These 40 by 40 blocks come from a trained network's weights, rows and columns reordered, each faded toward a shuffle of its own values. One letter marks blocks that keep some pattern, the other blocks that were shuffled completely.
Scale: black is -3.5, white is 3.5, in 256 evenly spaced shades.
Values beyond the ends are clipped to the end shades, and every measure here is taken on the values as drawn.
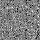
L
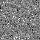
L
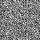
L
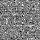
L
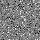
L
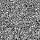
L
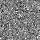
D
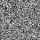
D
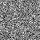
L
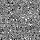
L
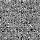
L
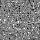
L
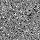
D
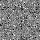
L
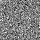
D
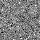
D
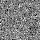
D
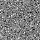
D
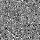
L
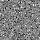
D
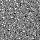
D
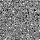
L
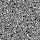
D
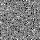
L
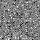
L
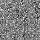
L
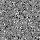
D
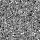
D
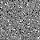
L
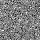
D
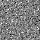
D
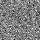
D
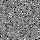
D
